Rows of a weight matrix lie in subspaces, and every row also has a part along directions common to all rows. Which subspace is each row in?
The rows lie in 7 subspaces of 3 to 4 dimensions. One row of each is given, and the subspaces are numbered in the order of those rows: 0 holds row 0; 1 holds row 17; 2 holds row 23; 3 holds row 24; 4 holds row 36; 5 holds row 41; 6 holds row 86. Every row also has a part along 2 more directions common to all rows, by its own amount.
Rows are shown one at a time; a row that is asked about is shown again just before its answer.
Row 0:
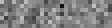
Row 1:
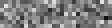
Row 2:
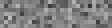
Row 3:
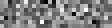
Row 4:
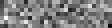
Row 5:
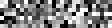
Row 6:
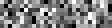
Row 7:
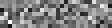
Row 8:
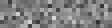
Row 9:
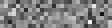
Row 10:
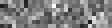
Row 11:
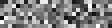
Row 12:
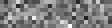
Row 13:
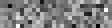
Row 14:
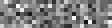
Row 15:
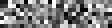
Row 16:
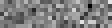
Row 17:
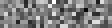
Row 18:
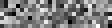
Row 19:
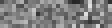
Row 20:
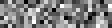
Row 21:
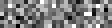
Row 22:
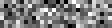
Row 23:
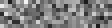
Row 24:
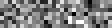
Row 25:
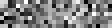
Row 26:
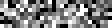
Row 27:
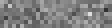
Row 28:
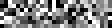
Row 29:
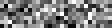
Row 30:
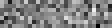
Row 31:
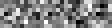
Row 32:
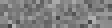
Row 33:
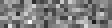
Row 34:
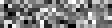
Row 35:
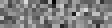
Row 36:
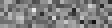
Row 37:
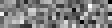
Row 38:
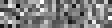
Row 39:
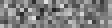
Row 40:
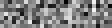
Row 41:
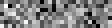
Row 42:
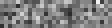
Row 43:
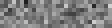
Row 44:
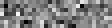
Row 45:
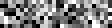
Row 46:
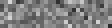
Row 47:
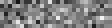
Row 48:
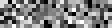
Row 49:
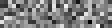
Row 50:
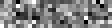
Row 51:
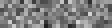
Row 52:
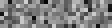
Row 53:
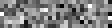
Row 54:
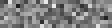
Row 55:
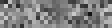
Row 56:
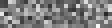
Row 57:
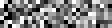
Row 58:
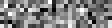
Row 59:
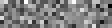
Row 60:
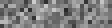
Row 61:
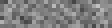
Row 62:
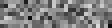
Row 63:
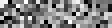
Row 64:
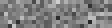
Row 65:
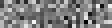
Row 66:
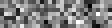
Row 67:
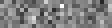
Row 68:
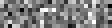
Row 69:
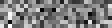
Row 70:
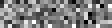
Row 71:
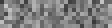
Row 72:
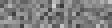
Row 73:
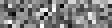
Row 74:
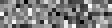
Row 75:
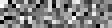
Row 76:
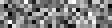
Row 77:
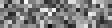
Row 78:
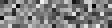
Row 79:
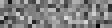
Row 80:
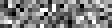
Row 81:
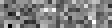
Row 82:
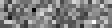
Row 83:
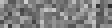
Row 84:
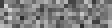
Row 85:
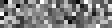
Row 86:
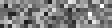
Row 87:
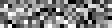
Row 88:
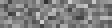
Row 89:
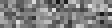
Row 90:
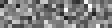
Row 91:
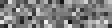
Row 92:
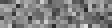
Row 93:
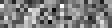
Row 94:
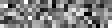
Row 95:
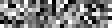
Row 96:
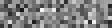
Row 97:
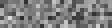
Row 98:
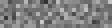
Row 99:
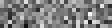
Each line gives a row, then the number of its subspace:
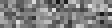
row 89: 2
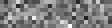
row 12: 6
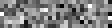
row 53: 4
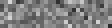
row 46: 4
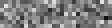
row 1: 1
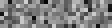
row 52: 0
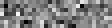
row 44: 5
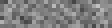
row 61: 3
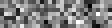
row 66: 3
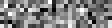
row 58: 3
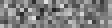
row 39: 0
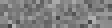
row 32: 2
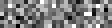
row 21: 5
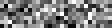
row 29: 0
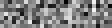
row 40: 6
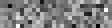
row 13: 5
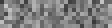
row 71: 0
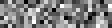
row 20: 0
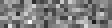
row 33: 3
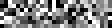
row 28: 4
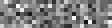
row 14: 6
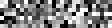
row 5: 1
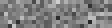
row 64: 2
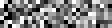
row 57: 4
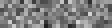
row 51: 3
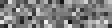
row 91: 4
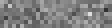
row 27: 5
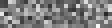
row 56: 2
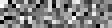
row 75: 4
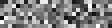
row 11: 2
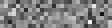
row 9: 2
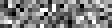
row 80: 1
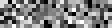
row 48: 3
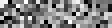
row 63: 1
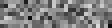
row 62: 5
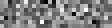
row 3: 1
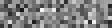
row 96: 6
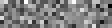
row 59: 3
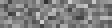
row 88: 1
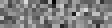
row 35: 1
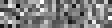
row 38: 5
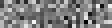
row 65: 6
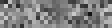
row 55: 5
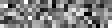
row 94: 5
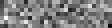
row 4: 5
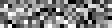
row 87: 0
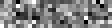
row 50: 6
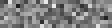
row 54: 1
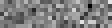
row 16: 4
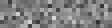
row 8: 6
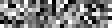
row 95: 2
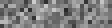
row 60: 0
